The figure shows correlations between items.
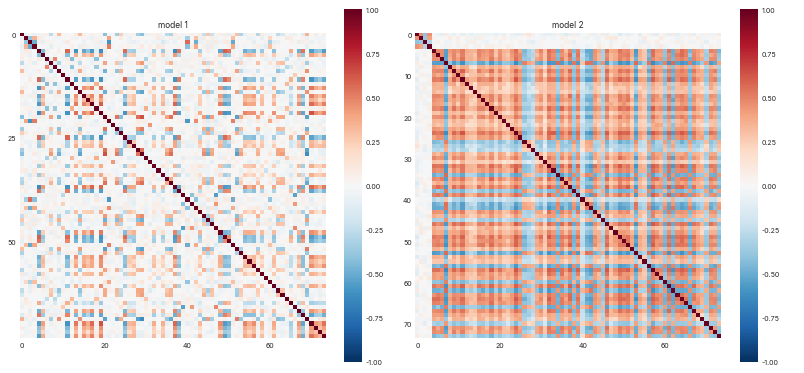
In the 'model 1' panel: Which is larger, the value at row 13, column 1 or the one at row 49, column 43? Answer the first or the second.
the first
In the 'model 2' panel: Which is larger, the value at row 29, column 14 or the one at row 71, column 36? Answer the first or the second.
the second
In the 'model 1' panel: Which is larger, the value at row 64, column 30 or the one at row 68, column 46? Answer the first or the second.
the first
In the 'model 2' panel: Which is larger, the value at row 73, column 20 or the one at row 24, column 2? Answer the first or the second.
the second
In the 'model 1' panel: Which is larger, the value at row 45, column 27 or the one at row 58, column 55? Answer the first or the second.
the second
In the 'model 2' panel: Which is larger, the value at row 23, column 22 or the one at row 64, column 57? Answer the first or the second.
the second
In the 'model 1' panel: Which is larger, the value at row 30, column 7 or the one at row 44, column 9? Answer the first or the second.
the first
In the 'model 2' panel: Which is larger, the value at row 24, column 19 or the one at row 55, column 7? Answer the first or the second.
the first
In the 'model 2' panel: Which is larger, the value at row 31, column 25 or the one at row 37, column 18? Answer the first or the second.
the second
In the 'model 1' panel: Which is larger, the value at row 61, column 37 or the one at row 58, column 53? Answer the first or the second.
the first
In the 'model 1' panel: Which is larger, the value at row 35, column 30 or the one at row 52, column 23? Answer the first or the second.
the first
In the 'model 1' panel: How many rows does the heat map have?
74
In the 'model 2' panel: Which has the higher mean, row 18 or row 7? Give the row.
18
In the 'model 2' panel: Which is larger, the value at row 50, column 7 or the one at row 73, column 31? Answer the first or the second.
the second
